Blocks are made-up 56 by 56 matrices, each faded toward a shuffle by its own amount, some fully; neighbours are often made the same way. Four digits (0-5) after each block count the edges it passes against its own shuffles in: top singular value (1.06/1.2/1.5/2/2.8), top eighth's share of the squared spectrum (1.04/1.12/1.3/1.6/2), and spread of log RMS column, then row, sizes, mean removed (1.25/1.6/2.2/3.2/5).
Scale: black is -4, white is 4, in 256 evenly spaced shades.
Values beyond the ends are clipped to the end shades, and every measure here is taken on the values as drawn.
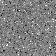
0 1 0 0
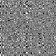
4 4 2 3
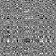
4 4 2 3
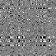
4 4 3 3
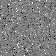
0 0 0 0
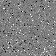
0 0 0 0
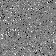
1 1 0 0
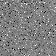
2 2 0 0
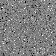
2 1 0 0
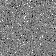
0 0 0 0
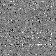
2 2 0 2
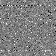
2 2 0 1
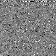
2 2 0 2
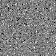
1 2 0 2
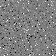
2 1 0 0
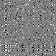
4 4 2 2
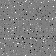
3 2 0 0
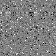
3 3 1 1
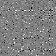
4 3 1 1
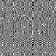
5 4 3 2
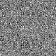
3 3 1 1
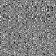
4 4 2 2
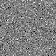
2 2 0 0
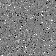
0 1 0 0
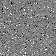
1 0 0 0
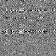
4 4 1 3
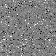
2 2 0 1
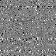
3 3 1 2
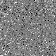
2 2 0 1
